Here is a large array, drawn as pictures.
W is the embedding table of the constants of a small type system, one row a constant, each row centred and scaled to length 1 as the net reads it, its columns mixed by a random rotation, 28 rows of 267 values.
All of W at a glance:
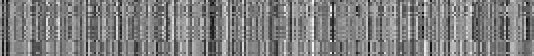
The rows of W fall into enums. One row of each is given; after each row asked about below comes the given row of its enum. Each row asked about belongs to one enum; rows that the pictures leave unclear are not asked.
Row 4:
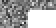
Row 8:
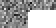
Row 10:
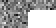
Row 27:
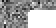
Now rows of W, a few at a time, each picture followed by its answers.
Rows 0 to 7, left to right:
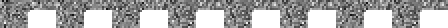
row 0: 27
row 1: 10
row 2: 8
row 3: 4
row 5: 4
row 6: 8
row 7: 4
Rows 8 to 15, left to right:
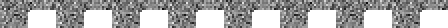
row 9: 10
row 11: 10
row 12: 10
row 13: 8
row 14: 8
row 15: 10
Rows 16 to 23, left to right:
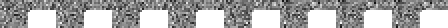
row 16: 8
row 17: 10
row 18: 8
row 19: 10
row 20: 4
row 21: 27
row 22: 27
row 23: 27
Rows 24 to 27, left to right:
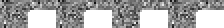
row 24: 27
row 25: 27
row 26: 4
